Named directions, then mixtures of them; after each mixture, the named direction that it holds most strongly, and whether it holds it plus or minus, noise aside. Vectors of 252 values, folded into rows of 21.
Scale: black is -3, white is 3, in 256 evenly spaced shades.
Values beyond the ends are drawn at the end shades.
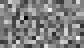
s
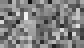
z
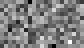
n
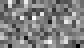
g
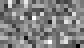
g, plus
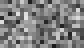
z, plus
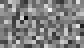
s, plus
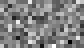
n, minus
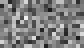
s, minus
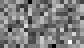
n, plus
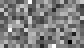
n, minus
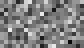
n, minus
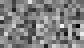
z, minus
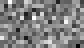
g, plus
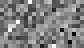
n, minus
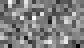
g, plus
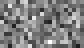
g, plus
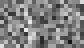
n, minus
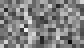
n, minus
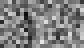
z, minus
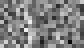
n, minus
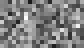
z, plus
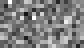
g, plus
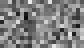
z, minus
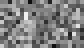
z, plus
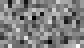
g, minus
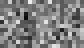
z, minus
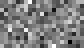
n, minus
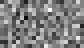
s, plus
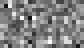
g, plus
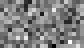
n, plus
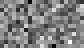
n, plus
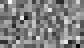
s, plus
